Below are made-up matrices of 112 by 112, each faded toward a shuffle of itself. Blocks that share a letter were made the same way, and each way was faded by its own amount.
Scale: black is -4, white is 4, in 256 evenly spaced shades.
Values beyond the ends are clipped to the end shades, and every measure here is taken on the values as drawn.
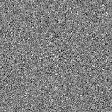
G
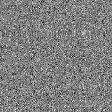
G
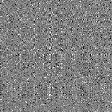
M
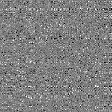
M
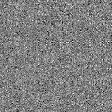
G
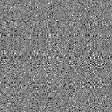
M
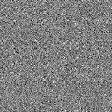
G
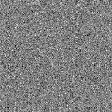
G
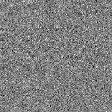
G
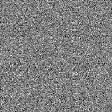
G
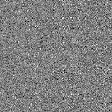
G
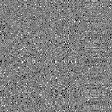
M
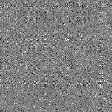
M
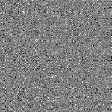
M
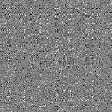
M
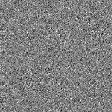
G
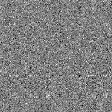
G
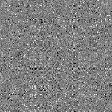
M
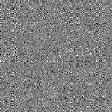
M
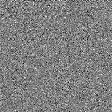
G
